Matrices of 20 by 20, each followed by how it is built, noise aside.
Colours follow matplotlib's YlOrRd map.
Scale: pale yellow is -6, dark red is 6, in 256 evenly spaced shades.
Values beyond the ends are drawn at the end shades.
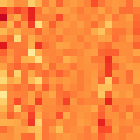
uneven columns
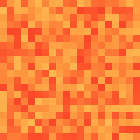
noise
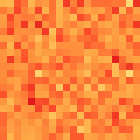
noise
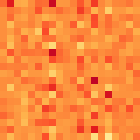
uneven columns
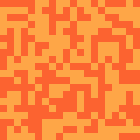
noise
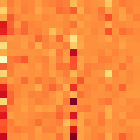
uneven columns
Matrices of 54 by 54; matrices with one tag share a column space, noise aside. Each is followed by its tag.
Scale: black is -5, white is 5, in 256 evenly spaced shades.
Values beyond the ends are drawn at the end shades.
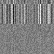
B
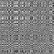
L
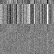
B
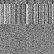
B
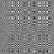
L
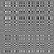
L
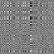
L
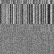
B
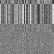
B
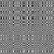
L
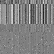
B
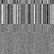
B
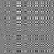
L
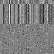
B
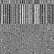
B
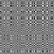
L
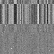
B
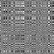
L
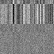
B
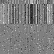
B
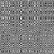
L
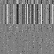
B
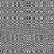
L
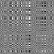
L
